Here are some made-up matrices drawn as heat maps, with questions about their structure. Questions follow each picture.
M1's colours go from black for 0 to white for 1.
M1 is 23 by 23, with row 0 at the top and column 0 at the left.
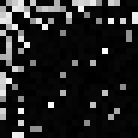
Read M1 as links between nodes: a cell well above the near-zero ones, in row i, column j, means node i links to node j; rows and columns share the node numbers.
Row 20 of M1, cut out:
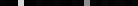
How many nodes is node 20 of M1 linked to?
2
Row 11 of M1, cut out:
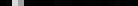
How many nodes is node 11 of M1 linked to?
2
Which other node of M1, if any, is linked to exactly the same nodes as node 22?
node 11
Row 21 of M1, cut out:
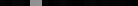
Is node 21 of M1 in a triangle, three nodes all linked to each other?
no
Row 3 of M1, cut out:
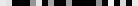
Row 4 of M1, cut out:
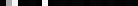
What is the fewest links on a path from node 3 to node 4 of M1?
2
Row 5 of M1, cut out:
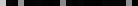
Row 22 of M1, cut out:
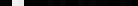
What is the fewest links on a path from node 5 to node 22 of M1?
2
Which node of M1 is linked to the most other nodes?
node 0
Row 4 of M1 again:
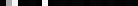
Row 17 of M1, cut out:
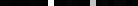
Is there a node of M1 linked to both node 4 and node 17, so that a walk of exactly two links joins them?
no
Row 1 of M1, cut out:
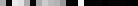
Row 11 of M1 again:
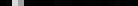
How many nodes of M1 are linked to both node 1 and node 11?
2
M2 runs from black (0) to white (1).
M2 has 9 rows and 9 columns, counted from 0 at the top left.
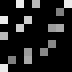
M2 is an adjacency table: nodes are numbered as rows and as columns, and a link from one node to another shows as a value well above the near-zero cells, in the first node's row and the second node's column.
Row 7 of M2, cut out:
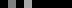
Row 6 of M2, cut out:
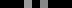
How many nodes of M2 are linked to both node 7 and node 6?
1
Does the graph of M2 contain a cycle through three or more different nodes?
no
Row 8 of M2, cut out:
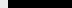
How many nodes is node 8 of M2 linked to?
1
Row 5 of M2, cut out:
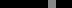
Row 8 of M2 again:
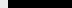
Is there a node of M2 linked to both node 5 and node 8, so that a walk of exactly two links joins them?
no
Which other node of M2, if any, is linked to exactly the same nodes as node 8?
node 4
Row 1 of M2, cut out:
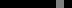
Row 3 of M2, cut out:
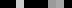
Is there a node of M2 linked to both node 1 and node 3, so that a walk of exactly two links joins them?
yes
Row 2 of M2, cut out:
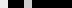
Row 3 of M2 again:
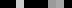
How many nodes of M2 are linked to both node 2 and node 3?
0
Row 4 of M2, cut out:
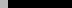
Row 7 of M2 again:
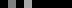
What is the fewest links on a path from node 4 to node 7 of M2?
4
